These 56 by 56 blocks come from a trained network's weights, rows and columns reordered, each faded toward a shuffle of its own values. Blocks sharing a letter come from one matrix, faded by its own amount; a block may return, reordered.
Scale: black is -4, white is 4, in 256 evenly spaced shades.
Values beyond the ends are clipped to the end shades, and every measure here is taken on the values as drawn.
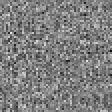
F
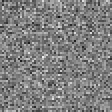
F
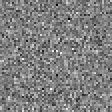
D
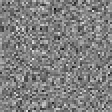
F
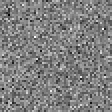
D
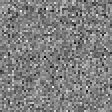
D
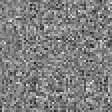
F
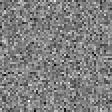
D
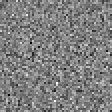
D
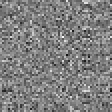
F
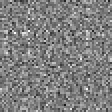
F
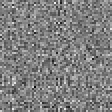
F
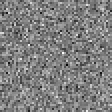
D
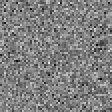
D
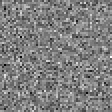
D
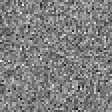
D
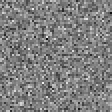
D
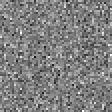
D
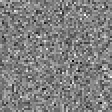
D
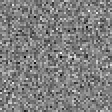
D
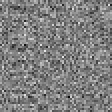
F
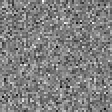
D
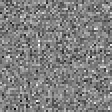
D
